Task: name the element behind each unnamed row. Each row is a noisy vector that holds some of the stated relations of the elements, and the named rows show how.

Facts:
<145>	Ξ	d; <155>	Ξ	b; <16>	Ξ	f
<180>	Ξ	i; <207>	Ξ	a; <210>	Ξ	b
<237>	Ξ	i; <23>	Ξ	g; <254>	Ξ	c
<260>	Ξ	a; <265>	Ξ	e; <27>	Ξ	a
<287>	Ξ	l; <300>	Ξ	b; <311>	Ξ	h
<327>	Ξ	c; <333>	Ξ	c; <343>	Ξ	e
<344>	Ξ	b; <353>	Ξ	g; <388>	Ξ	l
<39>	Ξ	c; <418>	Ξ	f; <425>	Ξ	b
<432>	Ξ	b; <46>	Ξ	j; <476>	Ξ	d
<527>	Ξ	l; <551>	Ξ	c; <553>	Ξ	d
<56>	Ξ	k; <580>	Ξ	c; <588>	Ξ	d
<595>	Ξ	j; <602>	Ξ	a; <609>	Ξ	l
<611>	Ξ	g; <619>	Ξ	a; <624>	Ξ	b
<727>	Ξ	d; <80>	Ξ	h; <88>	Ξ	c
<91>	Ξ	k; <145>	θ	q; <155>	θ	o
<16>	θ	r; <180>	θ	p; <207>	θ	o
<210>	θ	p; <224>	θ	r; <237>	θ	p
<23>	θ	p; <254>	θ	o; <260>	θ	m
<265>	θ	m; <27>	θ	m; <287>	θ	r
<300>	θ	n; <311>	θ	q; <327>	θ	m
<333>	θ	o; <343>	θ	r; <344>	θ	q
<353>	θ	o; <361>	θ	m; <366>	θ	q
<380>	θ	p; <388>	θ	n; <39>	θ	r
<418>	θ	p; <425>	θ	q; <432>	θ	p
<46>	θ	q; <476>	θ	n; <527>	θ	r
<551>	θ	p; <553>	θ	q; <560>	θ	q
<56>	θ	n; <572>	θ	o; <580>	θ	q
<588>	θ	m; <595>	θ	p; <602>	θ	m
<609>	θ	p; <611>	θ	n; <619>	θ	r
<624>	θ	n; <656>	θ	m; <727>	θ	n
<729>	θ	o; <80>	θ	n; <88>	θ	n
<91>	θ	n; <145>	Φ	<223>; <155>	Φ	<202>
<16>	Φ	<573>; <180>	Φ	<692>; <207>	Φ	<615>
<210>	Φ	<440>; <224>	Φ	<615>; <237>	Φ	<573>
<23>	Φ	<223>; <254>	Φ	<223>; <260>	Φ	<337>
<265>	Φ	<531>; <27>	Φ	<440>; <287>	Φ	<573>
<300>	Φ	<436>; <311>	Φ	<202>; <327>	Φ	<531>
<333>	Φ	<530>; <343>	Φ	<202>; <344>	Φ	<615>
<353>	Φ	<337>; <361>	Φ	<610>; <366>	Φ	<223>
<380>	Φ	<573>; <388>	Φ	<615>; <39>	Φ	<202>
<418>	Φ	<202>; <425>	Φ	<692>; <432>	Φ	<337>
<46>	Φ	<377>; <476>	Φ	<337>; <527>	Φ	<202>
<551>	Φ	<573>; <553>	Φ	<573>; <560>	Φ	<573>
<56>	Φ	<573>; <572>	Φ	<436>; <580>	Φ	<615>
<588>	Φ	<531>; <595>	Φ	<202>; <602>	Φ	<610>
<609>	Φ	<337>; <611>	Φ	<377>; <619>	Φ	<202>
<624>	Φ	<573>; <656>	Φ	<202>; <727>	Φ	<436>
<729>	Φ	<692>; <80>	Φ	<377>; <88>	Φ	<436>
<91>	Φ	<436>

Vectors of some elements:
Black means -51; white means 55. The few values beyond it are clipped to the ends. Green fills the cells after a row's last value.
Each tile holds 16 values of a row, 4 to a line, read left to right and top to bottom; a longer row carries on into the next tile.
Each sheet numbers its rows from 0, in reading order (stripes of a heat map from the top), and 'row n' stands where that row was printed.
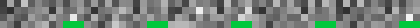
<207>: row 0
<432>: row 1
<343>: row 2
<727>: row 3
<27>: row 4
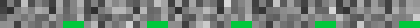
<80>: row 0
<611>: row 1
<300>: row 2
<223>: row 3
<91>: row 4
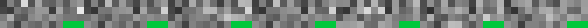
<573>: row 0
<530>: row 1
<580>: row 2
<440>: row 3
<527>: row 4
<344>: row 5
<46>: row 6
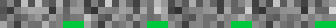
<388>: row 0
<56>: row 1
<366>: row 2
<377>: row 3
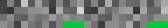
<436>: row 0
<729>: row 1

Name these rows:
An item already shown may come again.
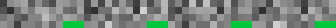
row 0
<46>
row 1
<656>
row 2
<388>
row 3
<418>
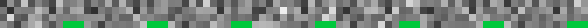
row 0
<624>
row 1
<588>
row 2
<609>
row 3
<343>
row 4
<23>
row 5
<145>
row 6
<237>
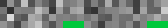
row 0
<624>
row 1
<366>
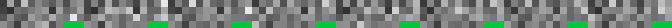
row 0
<207>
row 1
<311>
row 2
<573>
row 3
<237>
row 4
<656>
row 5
<88>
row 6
<380>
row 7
<56>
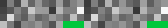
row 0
<265>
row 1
<265>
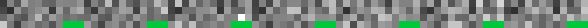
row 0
<16>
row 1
<380>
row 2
<619>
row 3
<333>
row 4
<595>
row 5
<155>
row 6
<202>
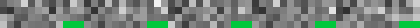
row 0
<553>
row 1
<551>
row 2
<287>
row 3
<560>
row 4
<39>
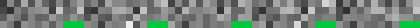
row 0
<361>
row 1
<353>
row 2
<180>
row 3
<23>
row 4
<327>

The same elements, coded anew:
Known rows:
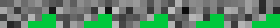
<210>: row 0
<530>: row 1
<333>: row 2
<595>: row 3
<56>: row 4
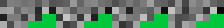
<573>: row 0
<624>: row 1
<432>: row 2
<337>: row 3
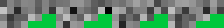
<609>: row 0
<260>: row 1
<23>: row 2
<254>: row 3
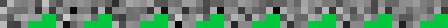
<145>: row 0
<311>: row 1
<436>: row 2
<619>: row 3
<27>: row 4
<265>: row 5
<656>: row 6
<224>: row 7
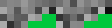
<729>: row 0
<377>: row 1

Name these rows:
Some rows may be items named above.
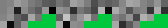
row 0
<207>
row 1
<619>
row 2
<366>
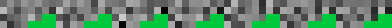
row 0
<180>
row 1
<327>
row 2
<619>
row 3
<80>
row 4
<553>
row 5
<560>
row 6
<573>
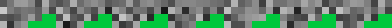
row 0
<527>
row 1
<155>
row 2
<624>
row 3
<237>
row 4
<588>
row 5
<353>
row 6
<287>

